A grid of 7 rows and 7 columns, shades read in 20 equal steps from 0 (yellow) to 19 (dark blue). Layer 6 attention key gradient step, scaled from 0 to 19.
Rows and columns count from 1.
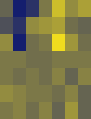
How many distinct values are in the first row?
7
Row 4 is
10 10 11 11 10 10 10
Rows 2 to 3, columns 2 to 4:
17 8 7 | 19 11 10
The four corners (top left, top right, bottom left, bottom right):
12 6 10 12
